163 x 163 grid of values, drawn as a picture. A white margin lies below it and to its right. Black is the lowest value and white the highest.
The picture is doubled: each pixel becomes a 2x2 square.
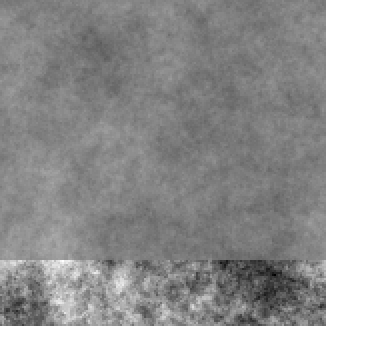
The top part is calmer, up to a seam about 80% of the way down. The bottom right is the ninth with the lowest average. The bottom left is the ninth with the highest average. Neither half mirrors the other. The distribution is heavy-tailed on both sides. No lone cell stands out from its neighbours.
